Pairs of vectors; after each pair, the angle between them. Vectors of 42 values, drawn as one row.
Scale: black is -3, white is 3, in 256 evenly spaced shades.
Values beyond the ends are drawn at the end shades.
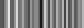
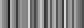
nearly opposite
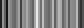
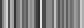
partly opposed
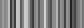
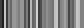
orthogonal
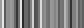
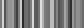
nearly parallel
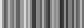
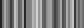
partly opposed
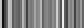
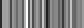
partly opposed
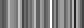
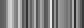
nearly parallel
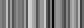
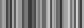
partly opposed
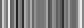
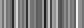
orthogonal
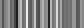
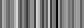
nearly opposite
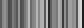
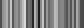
orthogonal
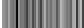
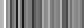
partly aligned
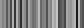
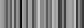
nearly parallel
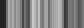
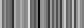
partly opposed
